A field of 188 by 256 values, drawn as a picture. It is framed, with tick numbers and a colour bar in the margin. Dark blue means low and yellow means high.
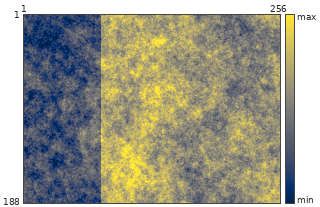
The ninth with the lowest average is the top left. No regular stripes run through it. A vertical seam about 30% of the way across splits the table, and the right part is higher.
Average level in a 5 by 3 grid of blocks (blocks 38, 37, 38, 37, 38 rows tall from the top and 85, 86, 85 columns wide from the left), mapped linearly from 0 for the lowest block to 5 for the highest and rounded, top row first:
0 5 3 / 1 5 3 / 1 5 4 / 1 5 4 / 1 5 4
